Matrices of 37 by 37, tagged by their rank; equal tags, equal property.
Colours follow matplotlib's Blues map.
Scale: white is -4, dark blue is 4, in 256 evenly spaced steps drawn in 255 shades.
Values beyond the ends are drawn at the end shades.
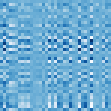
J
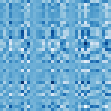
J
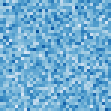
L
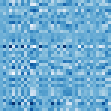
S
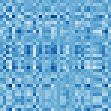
S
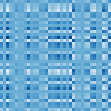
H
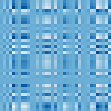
H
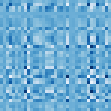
J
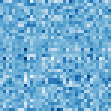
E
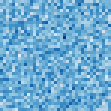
L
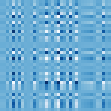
H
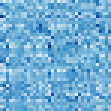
E
